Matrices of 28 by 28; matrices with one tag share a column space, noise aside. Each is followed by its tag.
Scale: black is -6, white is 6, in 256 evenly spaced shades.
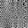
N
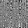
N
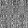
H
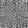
N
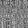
H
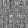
H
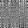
N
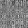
H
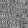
H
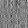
H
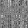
H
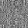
H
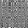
N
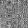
H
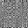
N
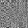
N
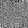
N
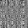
H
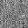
H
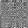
N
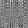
N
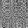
N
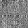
H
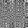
N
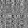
H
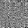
N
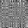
N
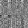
H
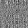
H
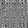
N
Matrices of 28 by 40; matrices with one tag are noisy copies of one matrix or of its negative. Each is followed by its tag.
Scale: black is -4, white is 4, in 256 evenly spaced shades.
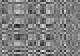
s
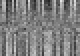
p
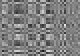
s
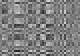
s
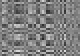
s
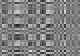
s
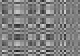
s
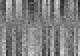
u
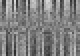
p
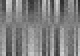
u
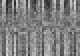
p
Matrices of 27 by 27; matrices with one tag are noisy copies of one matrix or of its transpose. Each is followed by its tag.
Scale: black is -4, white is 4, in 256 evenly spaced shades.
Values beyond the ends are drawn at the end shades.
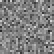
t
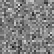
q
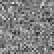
q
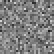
t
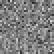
t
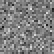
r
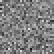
t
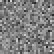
t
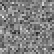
q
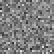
t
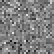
q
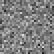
r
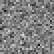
r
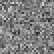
q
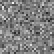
q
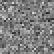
q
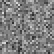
q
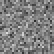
r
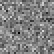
q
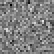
r
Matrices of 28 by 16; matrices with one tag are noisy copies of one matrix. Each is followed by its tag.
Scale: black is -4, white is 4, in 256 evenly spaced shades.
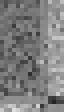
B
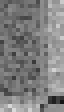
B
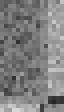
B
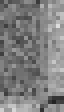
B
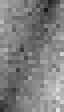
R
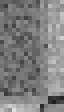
B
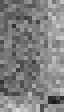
B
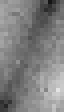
R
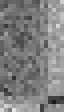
B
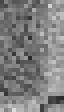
B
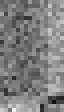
B
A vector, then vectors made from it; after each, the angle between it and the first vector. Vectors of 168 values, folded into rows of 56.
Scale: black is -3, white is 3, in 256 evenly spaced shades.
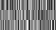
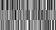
nearly parallel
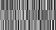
nearly parallel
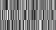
orthogonal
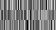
nearly opposite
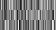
partly opposed
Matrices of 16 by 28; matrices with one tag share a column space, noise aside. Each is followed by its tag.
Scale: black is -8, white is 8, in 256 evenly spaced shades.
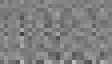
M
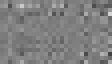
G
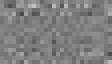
G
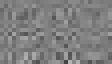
M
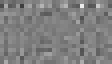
G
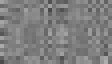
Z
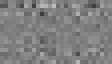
G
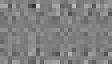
G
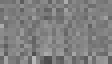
Z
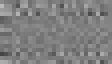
G
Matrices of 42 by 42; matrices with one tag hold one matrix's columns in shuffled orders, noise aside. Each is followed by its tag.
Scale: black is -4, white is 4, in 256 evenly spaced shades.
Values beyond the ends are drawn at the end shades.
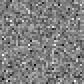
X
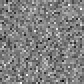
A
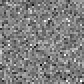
X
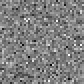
X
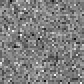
A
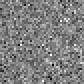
X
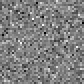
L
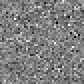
L
